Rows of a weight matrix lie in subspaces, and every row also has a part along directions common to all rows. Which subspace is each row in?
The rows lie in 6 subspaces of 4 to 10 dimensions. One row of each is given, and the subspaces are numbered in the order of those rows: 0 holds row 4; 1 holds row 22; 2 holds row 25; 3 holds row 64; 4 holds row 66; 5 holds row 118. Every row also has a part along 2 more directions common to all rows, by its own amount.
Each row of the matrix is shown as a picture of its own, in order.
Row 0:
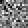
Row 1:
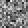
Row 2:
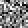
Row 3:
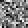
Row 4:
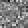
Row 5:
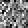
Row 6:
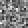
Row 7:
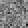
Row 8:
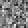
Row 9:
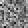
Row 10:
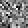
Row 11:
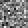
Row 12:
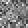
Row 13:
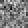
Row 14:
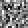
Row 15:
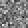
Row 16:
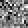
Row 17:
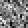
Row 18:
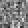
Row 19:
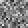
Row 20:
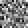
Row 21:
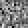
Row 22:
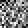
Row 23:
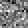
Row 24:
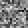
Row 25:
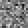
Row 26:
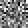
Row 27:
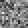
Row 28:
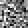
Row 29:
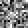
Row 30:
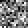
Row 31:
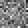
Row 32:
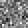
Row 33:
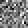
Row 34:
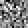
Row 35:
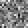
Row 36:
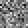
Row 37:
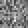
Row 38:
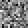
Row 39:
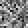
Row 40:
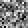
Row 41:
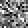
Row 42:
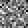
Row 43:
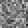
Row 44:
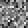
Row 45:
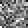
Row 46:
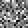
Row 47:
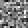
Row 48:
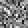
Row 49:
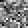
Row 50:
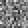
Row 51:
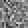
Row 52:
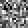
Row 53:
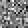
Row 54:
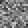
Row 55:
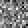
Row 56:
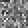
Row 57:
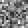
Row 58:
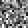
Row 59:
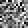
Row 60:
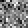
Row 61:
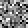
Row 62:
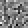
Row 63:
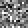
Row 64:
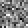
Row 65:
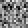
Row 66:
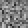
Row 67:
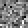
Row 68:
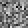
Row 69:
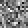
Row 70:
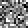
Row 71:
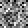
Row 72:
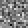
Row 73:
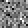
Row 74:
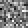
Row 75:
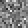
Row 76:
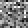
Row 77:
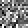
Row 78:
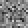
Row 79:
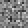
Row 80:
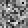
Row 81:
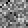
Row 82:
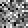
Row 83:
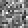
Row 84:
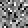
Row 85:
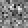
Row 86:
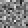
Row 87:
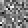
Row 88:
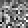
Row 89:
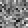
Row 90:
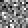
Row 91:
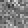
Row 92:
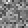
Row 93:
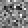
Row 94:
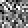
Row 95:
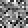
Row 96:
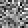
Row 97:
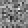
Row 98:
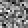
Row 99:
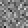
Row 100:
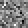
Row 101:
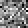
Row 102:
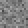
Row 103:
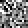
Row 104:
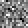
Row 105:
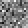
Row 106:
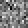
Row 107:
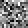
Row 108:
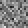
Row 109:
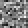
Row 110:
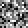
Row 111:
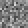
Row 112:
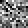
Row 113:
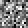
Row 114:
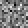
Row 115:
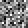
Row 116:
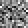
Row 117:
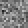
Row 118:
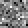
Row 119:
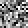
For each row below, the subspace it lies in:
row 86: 5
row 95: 0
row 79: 3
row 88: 4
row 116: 3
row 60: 0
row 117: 1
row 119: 2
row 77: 4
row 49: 1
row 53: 0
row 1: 0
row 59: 3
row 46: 0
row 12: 0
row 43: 2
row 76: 5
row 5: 1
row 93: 1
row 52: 2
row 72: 5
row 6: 2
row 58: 4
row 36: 0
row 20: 2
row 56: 1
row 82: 1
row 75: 4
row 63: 3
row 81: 0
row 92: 0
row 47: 5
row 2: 0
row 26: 3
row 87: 4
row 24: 2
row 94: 0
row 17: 0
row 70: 0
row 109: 5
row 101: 3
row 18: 2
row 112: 0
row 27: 1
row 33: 3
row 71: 0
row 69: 2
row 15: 0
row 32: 0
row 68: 2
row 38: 2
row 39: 5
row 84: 4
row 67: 2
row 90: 0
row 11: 5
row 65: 0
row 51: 5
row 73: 3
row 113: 2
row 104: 3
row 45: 2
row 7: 5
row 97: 3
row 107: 2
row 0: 0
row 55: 2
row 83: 2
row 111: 4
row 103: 5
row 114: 4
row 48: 2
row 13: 5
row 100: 2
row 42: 3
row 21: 4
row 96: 3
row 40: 2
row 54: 0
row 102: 2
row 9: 5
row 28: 5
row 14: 4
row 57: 1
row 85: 1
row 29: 1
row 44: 4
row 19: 1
